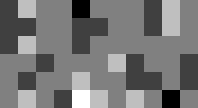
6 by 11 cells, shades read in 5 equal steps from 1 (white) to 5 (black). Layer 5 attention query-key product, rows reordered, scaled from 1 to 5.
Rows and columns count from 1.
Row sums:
35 37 34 35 36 31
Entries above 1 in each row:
11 11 11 11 11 10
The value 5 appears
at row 1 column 5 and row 6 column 10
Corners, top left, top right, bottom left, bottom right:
4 3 3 3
